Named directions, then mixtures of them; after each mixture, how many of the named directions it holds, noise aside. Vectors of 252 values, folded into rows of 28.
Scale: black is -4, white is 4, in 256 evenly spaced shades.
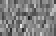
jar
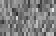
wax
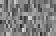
two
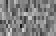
two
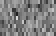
one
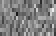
two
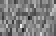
one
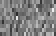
two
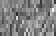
two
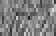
two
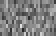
one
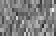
two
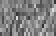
two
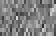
two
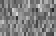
one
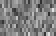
one
